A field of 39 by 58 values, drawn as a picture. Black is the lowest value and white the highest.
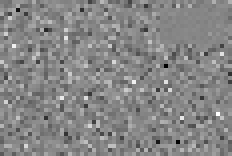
Histogram: heavy tails on both sides. Stripes: none. Odd patch: calmer, in the top right. Average level on the scale: 50%. Mirror symmetry: none. Odd rows or columns: none. Grain: fine. Slope: none.
